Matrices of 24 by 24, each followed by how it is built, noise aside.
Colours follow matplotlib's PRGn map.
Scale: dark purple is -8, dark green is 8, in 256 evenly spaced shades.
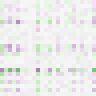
low rank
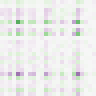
low rank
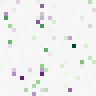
sparse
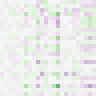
low rank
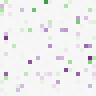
sparse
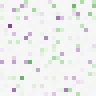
sparse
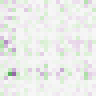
low rank
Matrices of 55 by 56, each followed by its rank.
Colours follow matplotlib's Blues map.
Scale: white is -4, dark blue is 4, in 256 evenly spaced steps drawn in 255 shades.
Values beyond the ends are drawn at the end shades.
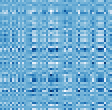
two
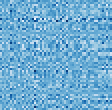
five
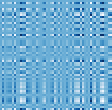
one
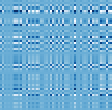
one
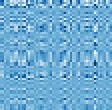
two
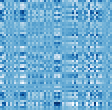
two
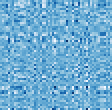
five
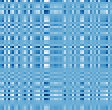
one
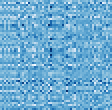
five
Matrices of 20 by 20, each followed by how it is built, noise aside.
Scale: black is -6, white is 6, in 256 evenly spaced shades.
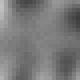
smooth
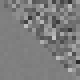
upper triangular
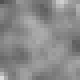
smooth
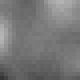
smooth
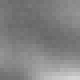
smooth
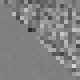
upper triangular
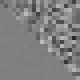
upper triangular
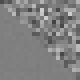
upper triangular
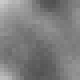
smooth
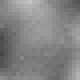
smooth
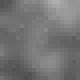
smooth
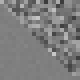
upper triangular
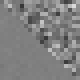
upper triangular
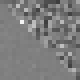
upper triangular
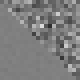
upper triangular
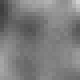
smooth
